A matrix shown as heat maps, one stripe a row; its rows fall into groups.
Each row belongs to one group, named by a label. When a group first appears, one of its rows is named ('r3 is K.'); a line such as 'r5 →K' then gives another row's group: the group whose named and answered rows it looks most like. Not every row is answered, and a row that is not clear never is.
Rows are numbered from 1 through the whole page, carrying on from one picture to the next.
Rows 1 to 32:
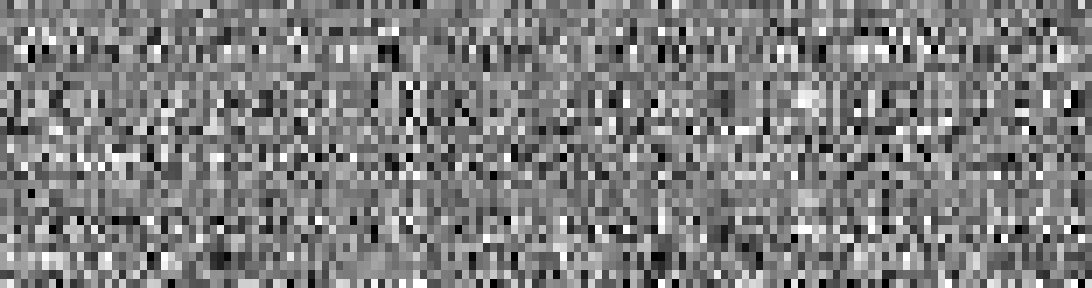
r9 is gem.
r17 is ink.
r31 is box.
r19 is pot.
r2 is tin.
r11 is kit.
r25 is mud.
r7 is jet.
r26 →kit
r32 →gem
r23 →kit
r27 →gem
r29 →ink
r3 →gem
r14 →pot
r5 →ink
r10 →pot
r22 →kit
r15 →tin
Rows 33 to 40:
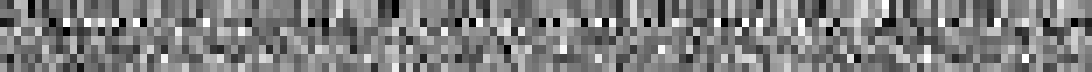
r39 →tin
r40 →pot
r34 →jet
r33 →jet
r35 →box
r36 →pot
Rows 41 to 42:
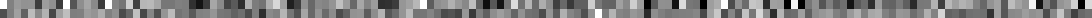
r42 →box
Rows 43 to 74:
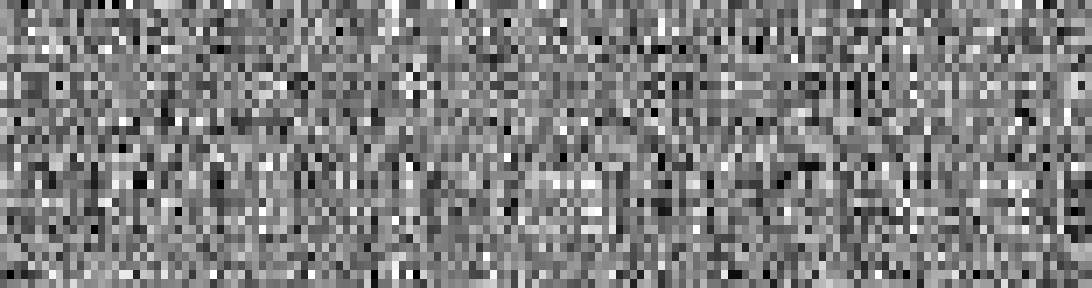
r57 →mud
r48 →ink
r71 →gem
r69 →kit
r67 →pot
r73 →pot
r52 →gem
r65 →ink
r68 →tin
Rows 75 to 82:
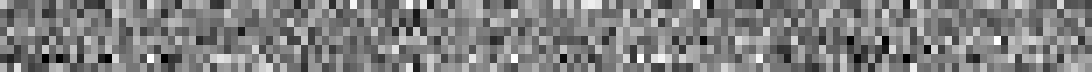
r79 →gem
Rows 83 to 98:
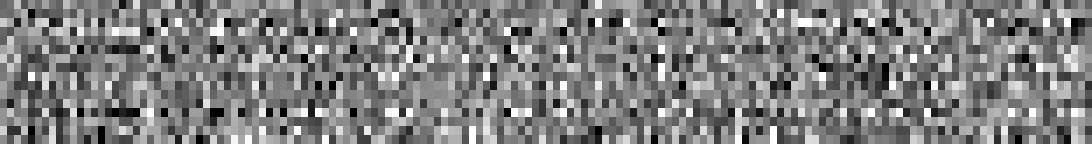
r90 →gem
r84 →jet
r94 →box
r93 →jet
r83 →box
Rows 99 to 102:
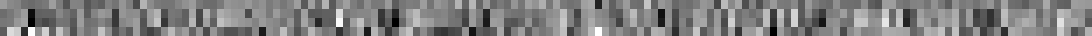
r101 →jet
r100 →jet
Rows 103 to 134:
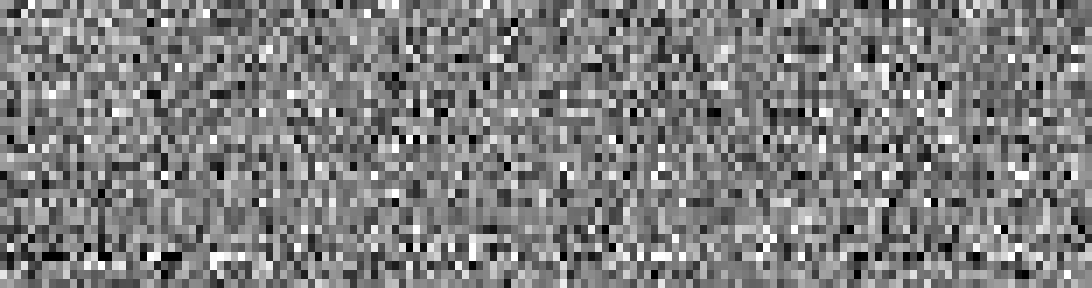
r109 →tin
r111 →jet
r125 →jet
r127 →kit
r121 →mud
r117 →jet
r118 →pot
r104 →box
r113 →ink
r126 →kit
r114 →pot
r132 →pot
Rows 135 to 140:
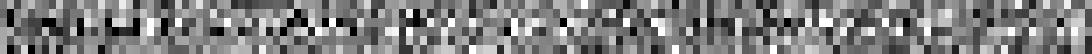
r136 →pot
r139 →pot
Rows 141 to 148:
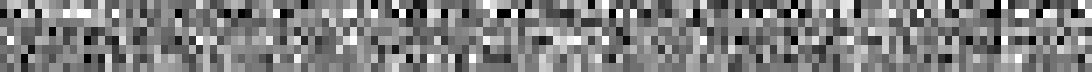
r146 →jet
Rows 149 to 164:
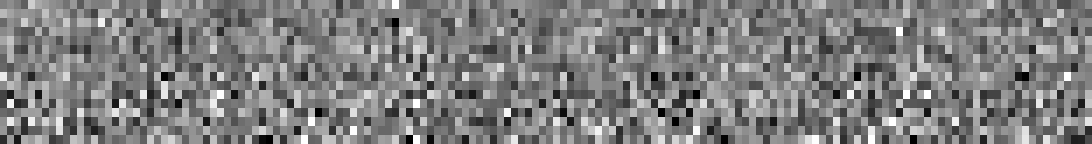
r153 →gem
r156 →tin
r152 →tin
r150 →ink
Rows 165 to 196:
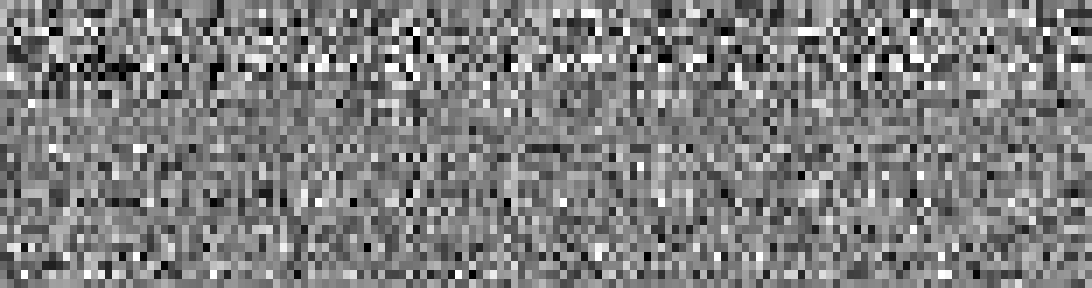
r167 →gem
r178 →pot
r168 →kit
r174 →gem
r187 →mud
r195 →pot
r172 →mud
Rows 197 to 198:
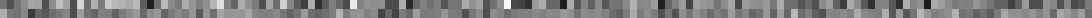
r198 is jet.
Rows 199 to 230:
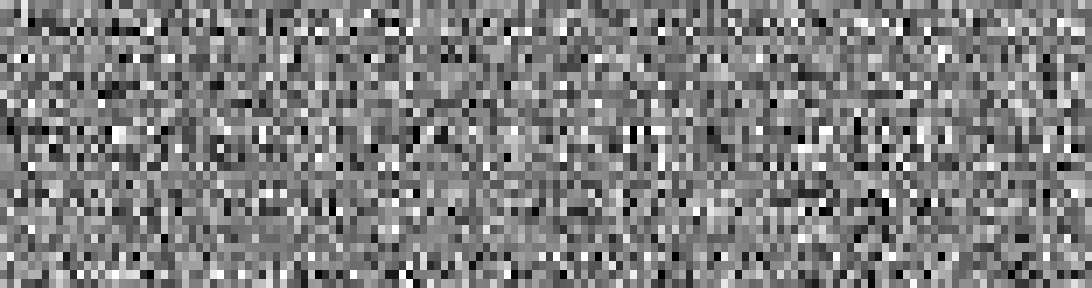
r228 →pot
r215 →kit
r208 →mud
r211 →kit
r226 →jet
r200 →box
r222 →ink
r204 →pot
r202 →mud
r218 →jet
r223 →tin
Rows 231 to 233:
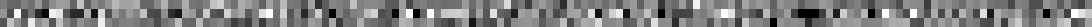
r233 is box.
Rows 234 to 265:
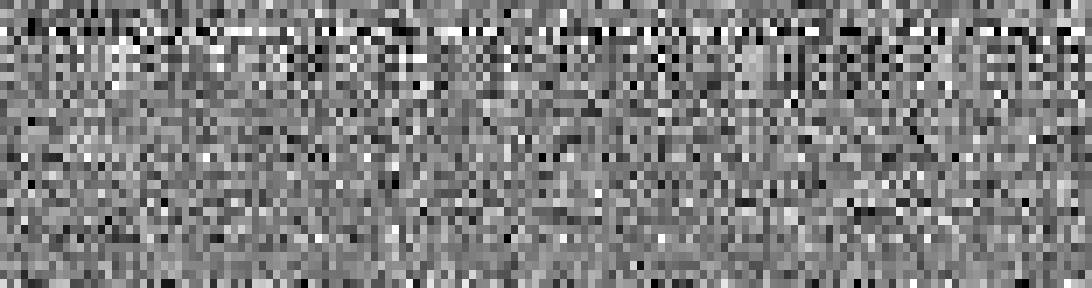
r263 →ink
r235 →mud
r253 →ink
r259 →pot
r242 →gem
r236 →jet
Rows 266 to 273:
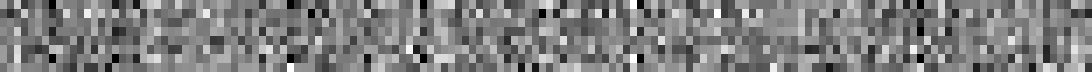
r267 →box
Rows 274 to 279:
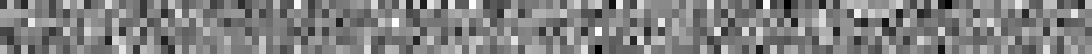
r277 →box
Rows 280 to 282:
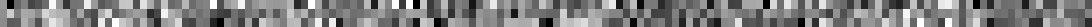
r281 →ink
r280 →pot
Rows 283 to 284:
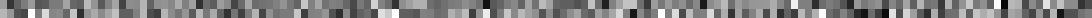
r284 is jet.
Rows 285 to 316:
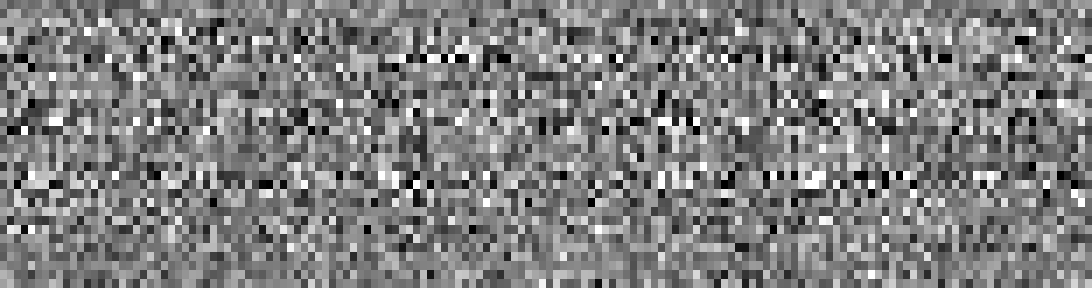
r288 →gem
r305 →kit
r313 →mud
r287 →ink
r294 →box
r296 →jet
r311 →kit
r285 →mud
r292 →jet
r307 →gem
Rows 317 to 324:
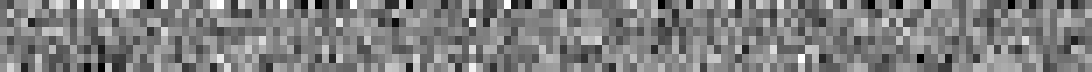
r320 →ink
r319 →jet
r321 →tin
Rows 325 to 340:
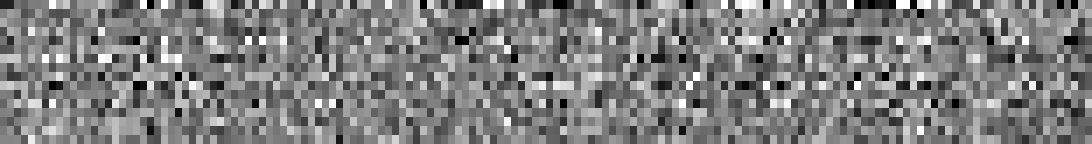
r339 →ink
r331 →ink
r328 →box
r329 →tin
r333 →tin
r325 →tin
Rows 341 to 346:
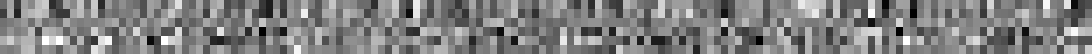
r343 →tin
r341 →kit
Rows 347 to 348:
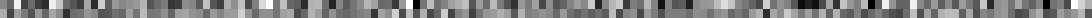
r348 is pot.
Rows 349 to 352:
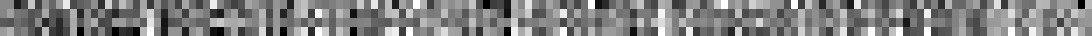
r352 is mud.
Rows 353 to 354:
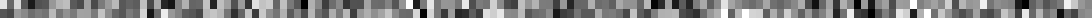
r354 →tin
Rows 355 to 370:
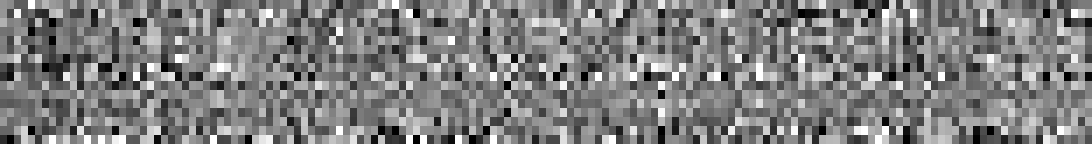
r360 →jet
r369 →jet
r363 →box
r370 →pot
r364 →mud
